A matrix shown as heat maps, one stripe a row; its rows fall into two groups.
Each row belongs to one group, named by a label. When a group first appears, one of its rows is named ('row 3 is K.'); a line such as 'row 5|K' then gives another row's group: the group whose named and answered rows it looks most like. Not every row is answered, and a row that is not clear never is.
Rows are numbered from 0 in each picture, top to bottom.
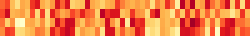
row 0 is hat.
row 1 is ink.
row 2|hat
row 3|hat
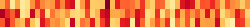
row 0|hat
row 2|ink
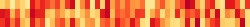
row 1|ink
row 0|hat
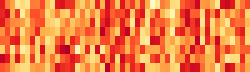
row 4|ink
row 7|hat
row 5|hat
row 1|ink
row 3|ink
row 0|hat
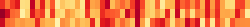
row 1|ink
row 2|ink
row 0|ink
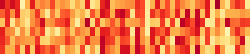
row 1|ink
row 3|ink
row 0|ink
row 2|hat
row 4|ink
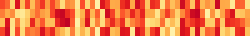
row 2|hat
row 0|ink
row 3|ink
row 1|hat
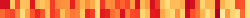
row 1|ink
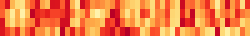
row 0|hat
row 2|hat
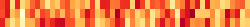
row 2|hat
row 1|hat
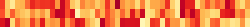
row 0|hat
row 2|ink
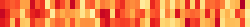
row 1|ink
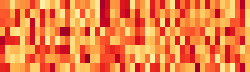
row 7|ink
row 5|hat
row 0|ink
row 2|ink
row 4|ink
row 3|hat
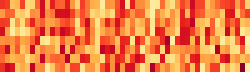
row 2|hat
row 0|hat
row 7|ink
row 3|hat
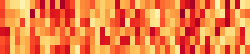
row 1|hat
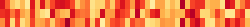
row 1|ink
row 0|hat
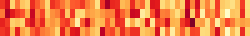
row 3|ink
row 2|hat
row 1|ink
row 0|ink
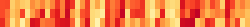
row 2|hat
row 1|hat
